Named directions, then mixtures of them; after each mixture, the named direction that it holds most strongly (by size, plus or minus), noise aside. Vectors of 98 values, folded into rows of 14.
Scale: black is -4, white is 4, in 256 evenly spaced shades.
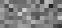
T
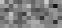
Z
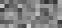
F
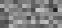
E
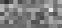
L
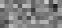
E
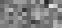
T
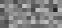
E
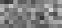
L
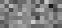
T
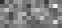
Z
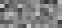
F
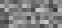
E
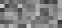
F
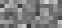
F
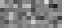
Z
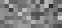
T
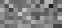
T
